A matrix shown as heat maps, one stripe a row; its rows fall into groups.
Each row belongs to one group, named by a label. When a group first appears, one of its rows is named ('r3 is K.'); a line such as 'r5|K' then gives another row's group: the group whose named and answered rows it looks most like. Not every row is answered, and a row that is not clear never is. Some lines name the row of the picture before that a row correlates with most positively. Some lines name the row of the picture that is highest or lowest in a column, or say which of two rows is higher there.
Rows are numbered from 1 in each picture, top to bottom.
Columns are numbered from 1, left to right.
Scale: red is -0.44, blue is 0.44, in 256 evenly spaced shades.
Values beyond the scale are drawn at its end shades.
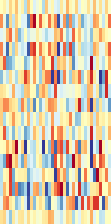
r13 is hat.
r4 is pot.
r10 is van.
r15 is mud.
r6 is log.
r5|van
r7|log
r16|van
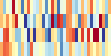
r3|mud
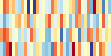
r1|mud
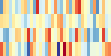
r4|pot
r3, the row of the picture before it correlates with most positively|2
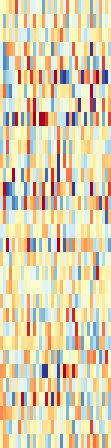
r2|log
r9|pot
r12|pot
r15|log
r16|van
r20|hat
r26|log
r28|pot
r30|mud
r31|van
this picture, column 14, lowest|9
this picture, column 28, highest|6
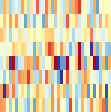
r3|van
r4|mud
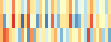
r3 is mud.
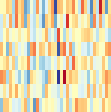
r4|pot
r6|pot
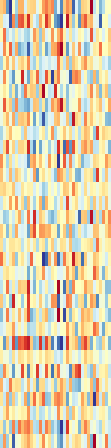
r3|van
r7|log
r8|van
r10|hat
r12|pot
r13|hat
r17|pot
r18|hat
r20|mud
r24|mud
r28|hat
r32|log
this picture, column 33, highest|22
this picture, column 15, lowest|7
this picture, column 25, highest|1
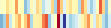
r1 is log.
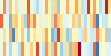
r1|log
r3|hat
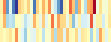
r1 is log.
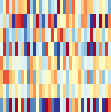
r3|van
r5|pot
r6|mud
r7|pot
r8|log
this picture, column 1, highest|8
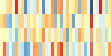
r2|van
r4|van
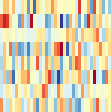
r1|mud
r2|mud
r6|log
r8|hat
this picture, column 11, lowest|2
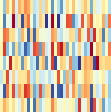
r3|mud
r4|van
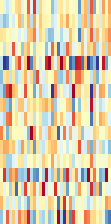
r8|van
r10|pot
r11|mud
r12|van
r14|log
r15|pot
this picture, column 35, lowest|5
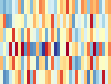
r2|van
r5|hat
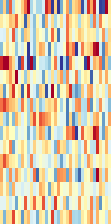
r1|log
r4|mud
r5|mud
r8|mud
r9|pot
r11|hat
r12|mud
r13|hat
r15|log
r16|hat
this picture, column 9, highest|2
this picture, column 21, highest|5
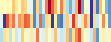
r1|mud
